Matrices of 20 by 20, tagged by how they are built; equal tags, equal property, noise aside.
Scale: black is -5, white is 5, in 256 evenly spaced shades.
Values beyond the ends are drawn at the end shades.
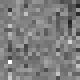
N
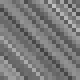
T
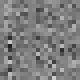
N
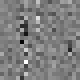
N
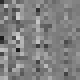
N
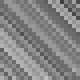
T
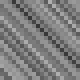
T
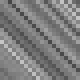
T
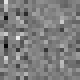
N
